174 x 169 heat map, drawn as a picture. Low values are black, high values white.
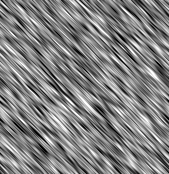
Average level on the scale: 50%. Mirror symmetry: none. Histogram: bell-shaped. Slope: none. Grain: diagonal, down to the right.
